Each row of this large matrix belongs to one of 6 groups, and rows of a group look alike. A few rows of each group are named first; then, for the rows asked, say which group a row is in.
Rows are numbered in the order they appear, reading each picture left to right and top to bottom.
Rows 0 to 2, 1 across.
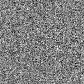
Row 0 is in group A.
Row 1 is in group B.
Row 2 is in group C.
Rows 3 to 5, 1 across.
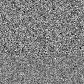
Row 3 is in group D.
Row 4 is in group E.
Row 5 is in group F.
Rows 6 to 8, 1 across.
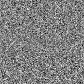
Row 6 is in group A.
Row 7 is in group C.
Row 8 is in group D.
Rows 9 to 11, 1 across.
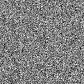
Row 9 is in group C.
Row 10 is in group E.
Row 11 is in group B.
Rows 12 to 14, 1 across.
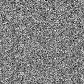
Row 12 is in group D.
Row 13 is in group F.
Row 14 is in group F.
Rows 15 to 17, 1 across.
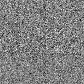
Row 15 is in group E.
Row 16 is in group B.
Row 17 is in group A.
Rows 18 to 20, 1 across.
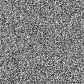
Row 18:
C
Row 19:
A
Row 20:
B
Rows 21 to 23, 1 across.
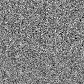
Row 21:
E
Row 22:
C
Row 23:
D
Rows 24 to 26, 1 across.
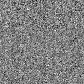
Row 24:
A
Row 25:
F
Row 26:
E
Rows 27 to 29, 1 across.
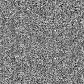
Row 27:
C
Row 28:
F
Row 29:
F
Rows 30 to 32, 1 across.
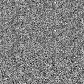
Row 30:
F
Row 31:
F
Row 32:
D
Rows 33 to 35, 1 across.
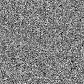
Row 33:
E
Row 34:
C
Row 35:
D
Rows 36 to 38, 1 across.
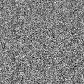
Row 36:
F
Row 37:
D
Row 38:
F
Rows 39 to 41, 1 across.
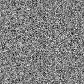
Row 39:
A
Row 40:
D
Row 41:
A
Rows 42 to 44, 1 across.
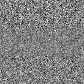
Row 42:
E
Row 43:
F
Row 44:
D
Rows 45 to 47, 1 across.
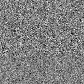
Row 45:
E
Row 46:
D
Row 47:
A
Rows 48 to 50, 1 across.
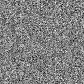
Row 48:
C
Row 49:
F
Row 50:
A
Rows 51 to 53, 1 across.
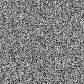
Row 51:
C
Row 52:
B
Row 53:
A
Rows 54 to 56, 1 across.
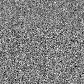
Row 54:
F
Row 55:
B
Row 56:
E
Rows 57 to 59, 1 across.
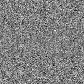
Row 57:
E
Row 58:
F
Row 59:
D
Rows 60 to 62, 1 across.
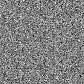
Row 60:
C
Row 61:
E
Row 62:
E
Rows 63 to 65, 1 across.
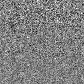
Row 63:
B
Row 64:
A
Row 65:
F
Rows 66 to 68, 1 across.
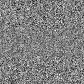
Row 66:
A
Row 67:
F
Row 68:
B
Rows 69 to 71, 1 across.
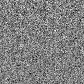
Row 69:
E
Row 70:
F
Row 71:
A
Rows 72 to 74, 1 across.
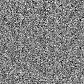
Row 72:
E
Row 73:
E
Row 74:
C
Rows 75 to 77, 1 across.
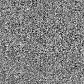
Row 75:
A
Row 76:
C
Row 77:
C
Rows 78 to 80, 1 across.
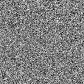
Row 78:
B
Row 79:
C
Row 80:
D
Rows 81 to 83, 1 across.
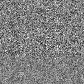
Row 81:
B
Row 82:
B
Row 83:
F
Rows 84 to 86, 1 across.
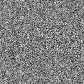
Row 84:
F
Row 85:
B
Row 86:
D
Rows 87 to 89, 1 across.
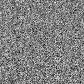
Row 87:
F
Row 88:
A
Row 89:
B
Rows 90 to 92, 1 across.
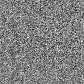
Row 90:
C
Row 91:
B
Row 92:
F
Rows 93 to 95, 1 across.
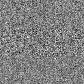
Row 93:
A
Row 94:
A
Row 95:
F
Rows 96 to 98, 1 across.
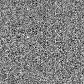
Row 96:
A
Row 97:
A
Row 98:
C
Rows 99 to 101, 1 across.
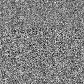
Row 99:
F
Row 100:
A
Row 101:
D
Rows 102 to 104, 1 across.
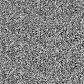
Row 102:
C
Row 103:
C
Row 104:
C
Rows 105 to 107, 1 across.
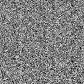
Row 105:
D
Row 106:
E
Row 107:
D
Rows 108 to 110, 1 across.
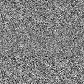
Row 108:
D
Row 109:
F
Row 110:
D
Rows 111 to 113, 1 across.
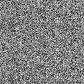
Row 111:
B
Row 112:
D
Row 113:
B
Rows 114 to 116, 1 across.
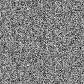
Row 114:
A
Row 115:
E
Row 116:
A
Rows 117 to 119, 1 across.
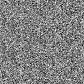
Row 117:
C
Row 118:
C
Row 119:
D
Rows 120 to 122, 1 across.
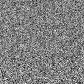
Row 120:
A
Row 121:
F
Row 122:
D
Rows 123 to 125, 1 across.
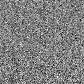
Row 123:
E
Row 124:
C
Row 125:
B
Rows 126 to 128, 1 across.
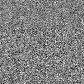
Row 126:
F
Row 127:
A
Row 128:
B
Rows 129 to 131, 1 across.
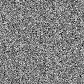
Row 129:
D
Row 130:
C
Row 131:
E
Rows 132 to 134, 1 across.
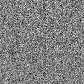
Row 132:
E
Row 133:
B
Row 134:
A
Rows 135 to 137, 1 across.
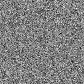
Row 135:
B
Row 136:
E
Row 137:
D
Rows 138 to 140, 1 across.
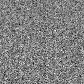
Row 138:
A
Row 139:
F
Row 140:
E
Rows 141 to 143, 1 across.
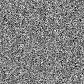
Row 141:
E
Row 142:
F
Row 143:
C
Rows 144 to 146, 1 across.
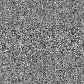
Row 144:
F
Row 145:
D
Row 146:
A
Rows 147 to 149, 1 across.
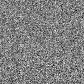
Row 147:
C
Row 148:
F
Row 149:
B
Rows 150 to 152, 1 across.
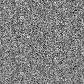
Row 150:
F
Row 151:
A
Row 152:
F
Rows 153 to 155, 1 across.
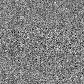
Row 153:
F
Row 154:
B
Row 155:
C
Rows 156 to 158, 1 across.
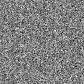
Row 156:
E
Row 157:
F
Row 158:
C
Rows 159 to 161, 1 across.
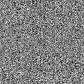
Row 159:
A
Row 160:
A
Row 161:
C
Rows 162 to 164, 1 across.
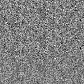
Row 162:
E
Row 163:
E
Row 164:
F
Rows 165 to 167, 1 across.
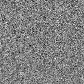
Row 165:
D
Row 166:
A
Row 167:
F
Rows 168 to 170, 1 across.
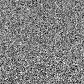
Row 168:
A
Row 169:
C
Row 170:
B
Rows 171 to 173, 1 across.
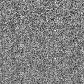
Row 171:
B
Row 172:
F
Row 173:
F
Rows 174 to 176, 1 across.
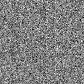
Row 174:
E
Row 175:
B
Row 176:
A
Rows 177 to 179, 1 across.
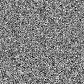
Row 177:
E
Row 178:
B
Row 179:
D
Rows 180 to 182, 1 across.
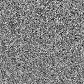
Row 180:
B
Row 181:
C
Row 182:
D
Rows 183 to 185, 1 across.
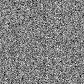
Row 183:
A
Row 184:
B
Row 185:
E
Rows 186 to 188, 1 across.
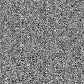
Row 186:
E
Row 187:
F
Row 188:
A
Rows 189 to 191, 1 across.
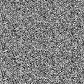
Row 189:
D
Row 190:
D
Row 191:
D
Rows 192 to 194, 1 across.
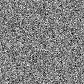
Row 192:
E
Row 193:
D
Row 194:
A
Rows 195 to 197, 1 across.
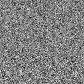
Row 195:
A
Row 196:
E
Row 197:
D
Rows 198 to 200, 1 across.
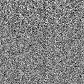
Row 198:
E
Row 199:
A
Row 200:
E
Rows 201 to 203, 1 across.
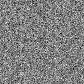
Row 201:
A
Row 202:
E
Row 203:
F
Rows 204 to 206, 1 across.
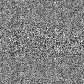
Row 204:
F
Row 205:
B
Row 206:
F
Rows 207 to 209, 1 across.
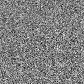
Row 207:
C
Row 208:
B
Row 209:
D
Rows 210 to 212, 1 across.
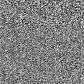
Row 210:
C
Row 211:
B
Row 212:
C
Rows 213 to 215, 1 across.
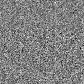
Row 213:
F
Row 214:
E
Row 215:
C
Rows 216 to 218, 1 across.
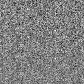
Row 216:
A
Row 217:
F
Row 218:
F
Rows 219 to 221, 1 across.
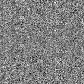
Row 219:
F
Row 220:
F
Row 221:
A
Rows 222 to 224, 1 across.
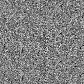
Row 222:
C
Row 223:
E
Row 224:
E
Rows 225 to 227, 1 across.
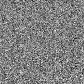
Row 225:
D
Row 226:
F
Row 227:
C
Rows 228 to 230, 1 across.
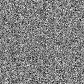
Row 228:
E
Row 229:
B
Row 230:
A
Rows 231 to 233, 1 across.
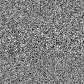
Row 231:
C
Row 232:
B
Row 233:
A
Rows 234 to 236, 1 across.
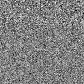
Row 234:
C
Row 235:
D
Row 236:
A
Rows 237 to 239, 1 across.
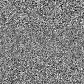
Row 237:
C
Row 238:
F
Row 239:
B
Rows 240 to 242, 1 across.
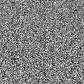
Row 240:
F
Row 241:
E
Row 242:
D
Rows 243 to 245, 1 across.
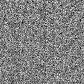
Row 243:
E
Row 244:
E
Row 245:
B
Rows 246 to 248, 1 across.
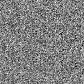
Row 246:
B
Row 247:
C
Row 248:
C
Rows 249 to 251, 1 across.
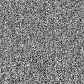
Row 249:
E
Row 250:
F
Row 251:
A
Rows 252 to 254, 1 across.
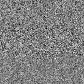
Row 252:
A
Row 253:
D
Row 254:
F
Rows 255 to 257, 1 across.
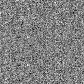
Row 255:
F
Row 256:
A
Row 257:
A
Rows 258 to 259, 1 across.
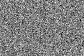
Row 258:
E
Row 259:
C
